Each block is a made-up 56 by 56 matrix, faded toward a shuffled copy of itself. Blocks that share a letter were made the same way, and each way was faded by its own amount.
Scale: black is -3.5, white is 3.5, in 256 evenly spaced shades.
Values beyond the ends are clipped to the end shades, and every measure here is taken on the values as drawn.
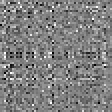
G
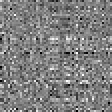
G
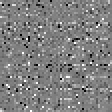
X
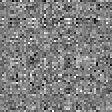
G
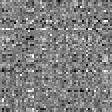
G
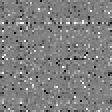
X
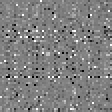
X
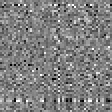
G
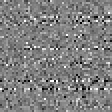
G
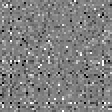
X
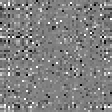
X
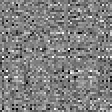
G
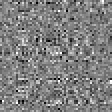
G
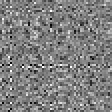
G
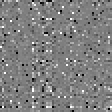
X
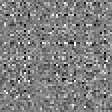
G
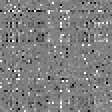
X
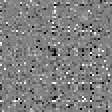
X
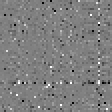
X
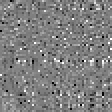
X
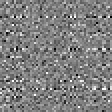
G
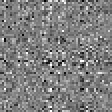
G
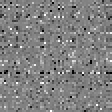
X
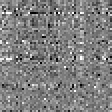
G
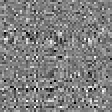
G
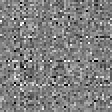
G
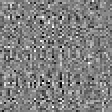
G
